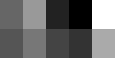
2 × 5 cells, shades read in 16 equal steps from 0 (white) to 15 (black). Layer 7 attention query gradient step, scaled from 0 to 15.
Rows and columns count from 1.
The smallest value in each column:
9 6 11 12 0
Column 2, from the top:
6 8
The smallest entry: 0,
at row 1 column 5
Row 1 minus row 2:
-1 -2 2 3 -5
